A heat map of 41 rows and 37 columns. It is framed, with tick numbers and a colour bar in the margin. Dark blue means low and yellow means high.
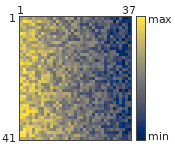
Grain: fine. Slope: up to the left. Odd rows or columns: none.
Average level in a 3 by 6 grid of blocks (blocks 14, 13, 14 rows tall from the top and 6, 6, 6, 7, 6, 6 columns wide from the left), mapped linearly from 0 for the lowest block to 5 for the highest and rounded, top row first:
543210 | 543210 | 543210
